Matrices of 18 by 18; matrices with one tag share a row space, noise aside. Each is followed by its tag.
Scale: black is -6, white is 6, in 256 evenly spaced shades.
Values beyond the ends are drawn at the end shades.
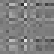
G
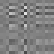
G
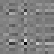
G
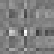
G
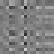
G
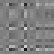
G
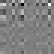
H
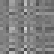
G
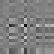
G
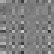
H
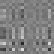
H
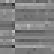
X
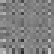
H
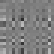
H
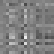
G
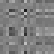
G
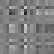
G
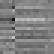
X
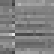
X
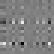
H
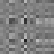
G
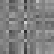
G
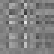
G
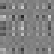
H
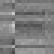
X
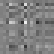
G
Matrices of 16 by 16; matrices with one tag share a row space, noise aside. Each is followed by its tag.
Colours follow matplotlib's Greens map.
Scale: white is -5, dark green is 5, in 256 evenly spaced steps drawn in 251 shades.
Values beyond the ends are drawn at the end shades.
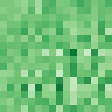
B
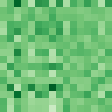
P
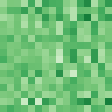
B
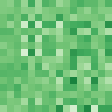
B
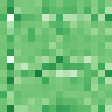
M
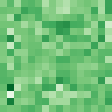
M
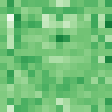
M
